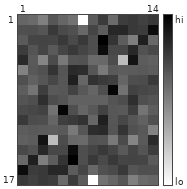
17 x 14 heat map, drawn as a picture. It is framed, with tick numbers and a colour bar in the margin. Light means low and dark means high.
Histogram: skewed, a long tail of low values. Slope: none. Symmetry: a half turn. Average level on the scale: 70%.
